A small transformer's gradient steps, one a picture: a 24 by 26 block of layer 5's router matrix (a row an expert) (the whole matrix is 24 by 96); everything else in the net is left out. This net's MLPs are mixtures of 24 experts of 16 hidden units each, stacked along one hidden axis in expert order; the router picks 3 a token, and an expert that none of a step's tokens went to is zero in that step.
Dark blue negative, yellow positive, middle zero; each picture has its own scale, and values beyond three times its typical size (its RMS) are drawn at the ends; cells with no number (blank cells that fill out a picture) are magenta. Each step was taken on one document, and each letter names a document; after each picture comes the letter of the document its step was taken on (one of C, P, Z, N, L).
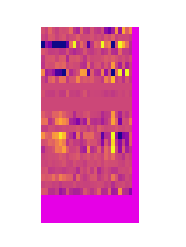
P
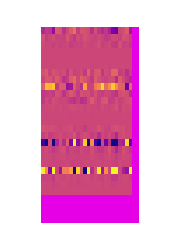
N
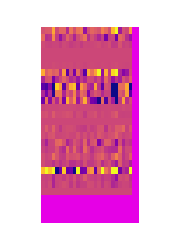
N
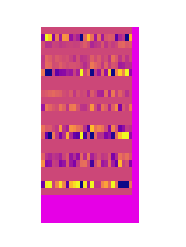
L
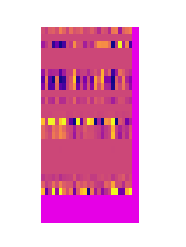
P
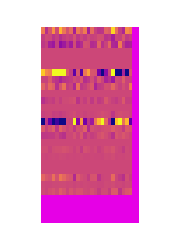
P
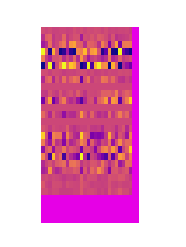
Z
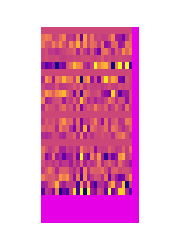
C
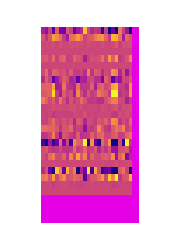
N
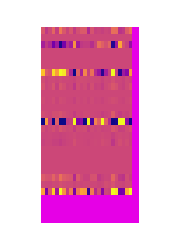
P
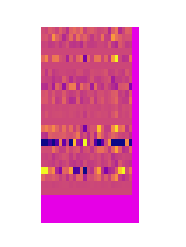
N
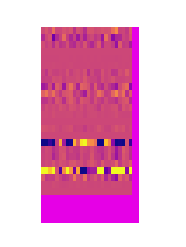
N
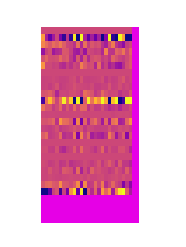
C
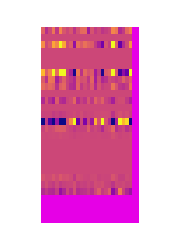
P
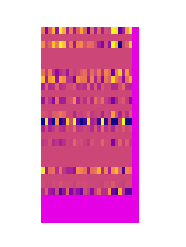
P
